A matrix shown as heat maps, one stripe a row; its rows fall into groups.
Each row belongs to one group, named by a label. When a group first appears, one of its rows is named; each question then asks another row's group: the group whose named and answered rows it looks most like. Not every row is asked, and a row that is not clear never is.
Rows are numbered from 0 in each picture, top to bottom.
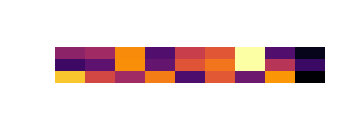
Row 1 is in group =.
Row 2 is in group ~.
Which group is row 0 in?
=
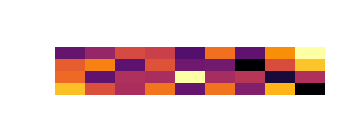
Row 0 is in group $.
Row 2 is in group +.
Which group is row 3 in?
~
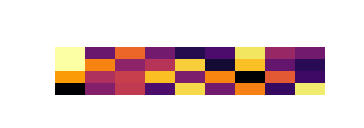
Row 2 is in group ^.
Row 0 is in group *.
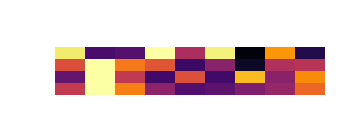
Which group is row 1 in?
^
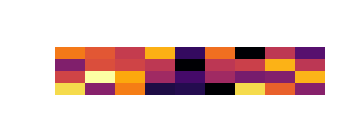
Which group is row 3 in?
*
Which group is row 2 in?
^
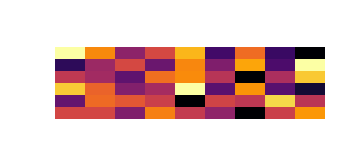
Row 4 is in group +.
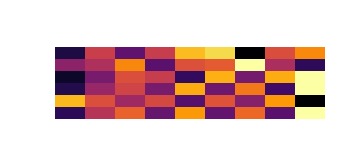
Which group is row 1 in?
=
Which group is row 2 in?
$
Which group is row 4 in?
~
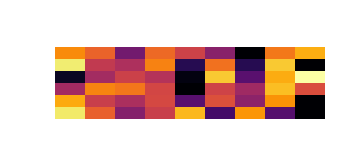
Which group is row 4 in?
~
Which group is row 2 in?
$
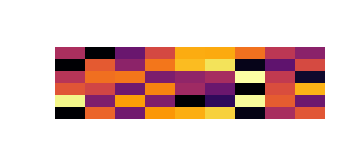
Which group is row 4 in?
*
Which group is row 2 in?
=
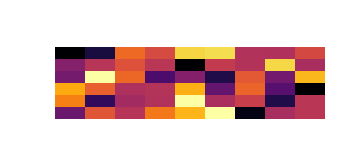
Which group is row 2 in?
^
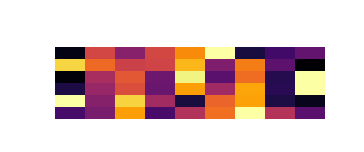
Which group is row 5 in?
=
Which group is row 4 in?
*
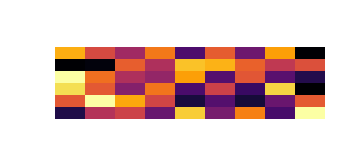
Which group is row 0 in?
~
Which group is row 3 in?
~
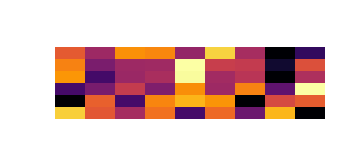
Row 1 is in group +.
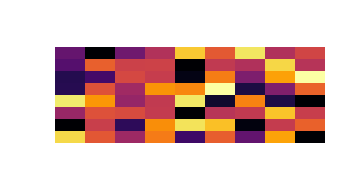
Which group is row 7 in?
~
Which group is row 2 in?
$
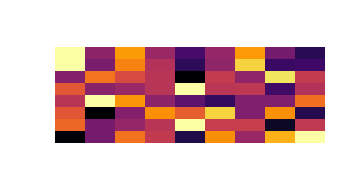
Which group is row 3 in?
+
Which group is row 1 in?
*
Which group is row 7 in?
$
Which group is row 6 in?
+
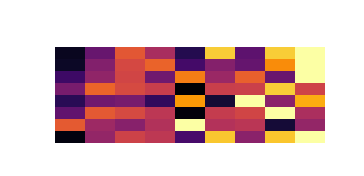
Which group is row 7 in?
$
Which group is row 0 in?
$
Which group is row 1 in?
$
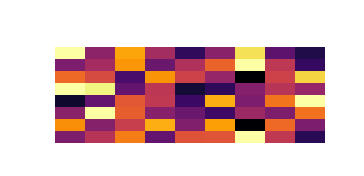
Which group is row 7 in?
=
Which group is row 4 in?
$
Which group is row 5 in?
^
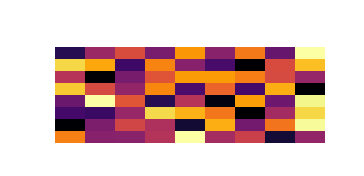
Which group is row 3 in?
~
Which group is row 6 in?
$
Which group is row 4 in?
^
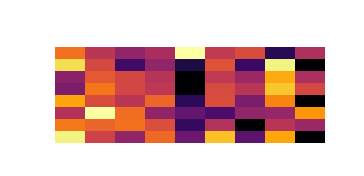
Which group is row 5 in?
^
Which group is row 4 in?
~
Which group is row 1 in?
~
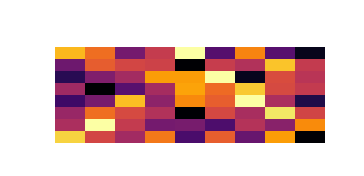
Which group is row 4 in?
=
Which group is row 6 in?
^
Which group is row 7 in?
~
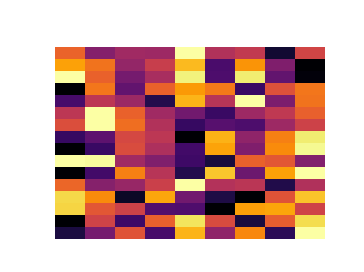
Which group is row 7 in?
$
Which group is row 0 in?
+
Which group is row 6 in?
^
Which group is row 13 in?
*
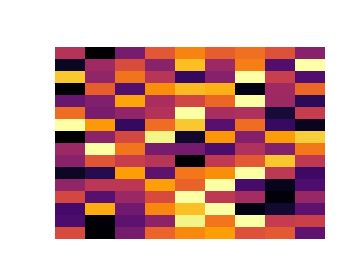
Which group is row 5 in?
+
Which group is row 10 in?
=
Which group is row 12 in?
+
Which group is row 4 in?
=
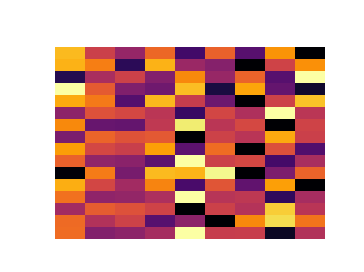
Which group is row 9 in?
+
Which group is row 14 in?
*
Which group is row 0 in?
~
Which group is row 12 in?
+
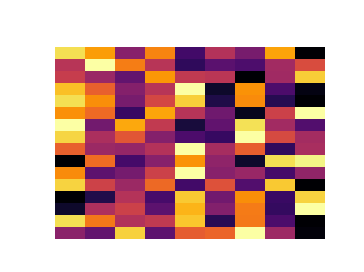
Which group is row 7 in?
*
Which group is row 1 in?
^
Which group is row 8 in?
+
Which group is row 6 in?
*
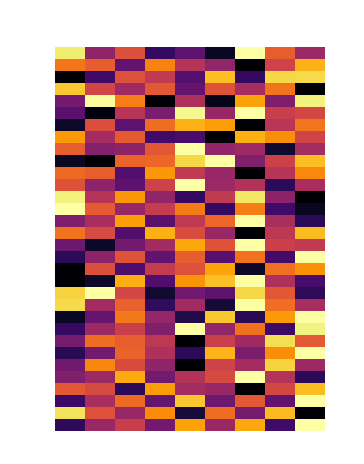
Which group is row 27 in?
=
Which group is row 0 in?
*
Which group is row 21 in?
*
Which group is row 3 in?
~
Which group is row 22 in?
$
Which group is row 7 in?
*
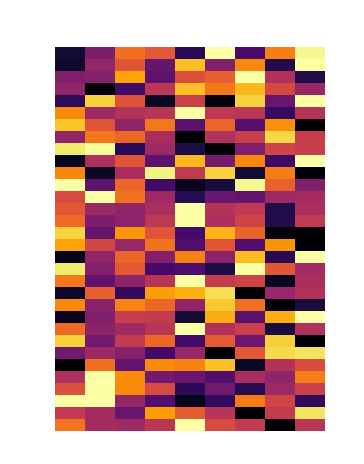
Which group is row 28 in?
^
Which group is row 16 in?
~
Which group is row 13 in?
+
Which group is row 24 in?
~
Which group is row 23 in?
+
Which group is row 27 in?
^
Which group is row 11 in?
*
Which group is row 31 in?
+
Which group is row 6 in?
~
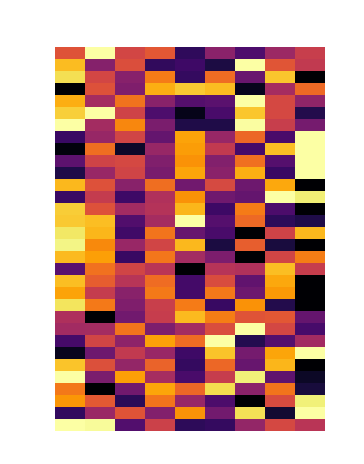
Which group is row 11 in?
~
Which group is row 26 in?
~
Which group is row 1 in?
*
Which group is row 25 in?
$
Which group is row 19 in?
~
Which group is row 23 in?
=
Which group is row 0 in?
^
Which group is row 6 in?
*
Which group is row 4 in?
*
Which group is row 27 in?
*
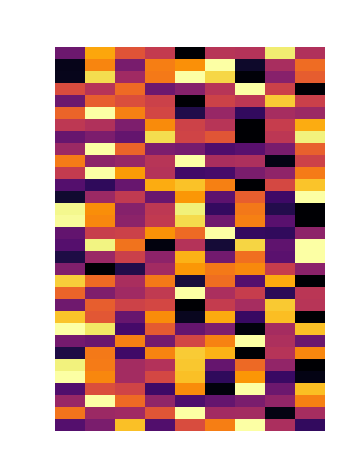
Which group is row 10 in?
^
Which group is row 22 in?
~
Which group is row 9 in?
+
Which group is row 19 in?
~
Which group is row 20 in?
+
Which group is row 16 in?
^
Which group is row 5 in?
^
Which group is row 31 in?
=
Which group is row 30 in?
+
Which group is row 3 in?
=
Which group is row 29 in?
^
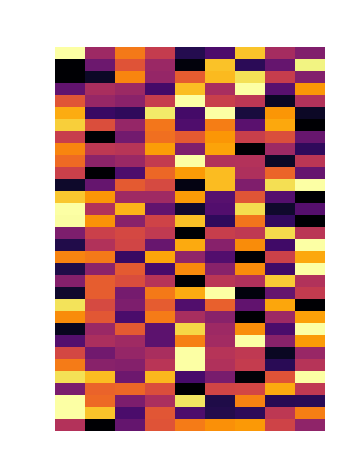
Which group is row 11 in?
$
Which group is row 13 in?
*
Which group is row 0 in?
*
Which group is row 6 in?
~
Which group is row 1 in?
$
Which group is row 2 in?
=
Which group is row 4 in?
+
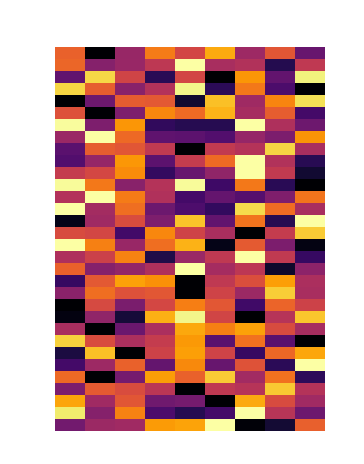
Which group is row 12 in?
^
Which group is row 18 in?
+
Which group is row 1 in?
+
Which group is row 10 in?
=
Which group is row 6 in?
*
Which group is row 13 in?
*
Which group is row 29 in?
*
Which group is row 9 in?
=
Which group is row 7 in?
^
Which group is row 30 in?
*
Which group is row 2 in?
^
